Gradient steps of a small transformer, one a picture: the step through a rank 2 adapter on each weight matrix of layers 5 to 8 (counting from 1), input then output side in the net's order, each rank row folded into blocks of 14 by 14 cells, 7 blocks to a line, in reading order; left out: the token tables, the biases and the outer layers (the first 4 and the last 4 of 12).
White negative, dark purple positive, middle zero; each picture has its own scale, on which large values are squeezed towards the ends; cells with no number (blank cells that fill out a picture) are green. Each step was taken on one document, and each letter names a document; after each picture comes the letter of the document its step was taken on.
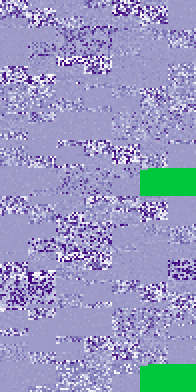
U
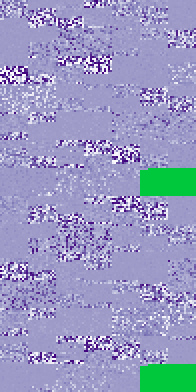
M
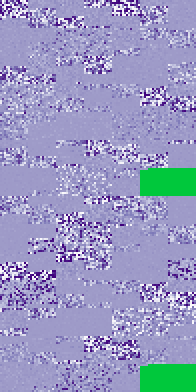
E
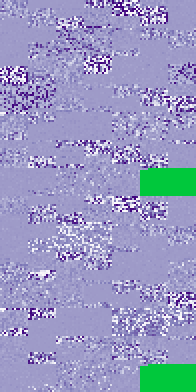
M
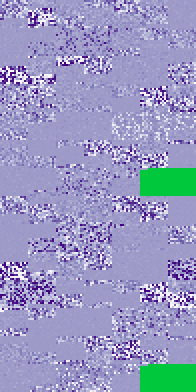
U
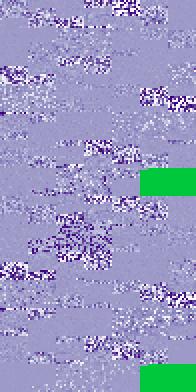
M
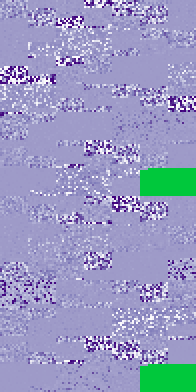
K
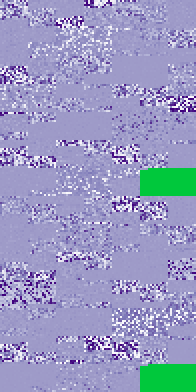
K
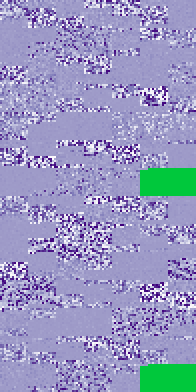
E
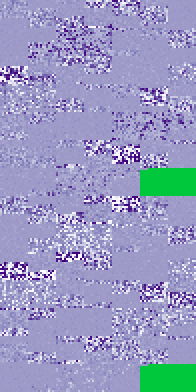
M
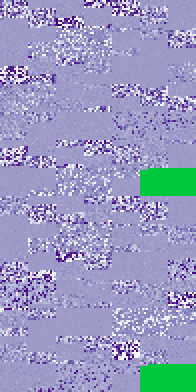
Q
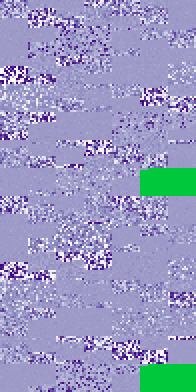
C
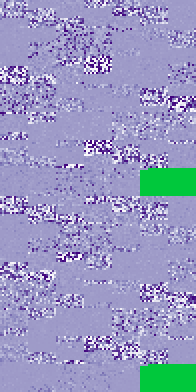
M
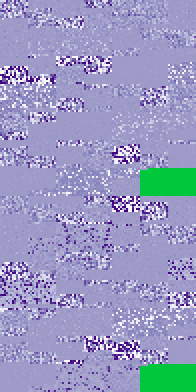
K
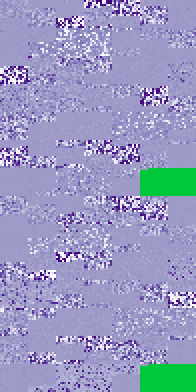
C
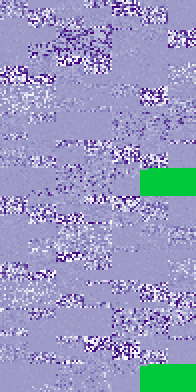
M
